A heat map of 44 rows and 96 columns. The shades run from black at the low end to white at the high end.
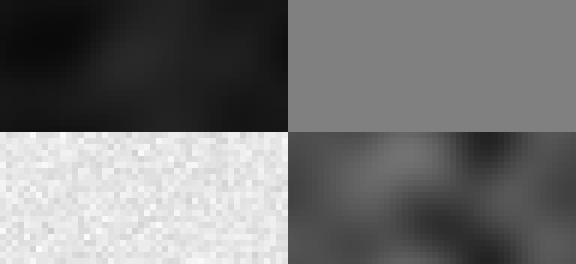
The table splits into 2 rows of 2 panels. Panel 1,1: very low, smooth, faint in contrast. Panel 1,2: middling, flat. Panel 2,1: very high, fine-grained, faint in contrast. Panel 2,2: low, smooth.
